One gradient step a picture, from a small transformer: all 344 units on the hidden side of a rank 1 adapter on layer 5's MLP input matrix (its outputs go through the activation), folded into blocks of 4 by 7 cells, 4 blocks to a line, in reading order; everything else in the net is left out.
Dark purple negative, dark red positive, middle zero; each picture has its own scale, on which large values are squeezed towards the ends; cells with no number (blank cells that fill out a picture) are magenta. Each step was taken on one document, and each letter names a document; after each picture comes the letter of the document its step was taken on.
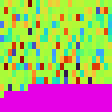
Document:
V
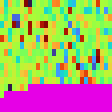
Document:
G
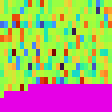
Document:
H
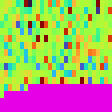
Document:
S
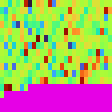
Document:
G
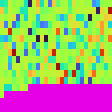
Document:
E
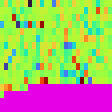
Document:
S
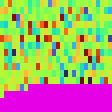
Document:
S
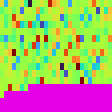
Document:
E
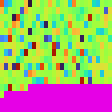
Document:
E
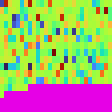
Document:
H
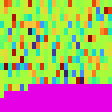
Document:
V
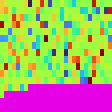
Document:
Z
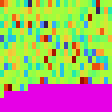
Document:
S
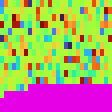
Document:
Z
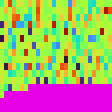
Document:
E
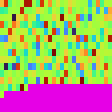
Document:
H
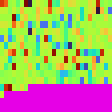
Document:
G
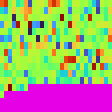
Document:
G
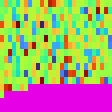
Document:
G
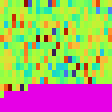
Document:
G
